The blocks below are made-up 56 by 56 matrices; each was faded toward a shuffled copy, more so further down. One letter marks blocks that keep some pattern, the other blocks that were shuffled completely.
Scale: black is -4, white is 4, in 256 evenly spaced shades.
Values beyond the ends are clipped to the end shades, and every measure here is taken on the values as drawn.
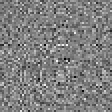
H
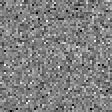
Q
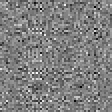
H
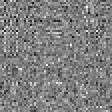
H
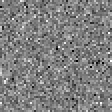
Q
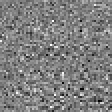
H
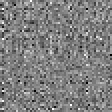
H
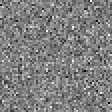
Q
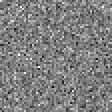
Q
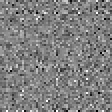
H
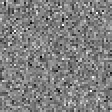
Q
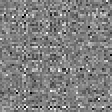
H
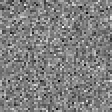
Q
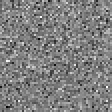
Q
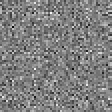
H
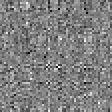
H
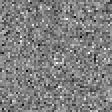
Q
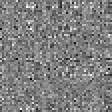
H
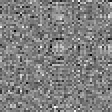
H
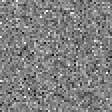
Q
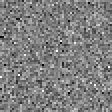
Q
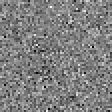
Q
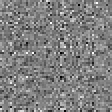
H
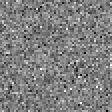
Q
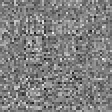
H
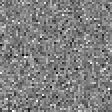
Q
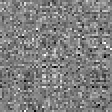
H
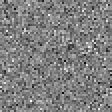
Q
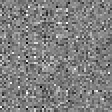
H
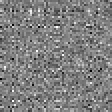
H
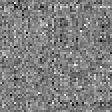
H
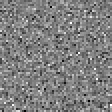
Q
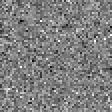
Q
